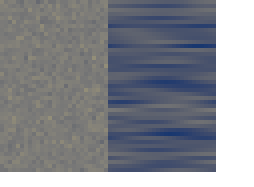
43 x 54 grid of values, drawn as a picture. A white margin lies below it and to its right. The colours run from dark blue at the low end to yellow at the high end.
The table splits into one row of 2 panels. Panel 1,1: middling, fine-grained, faint in contrast. Panel 1,2: low, streaked across.
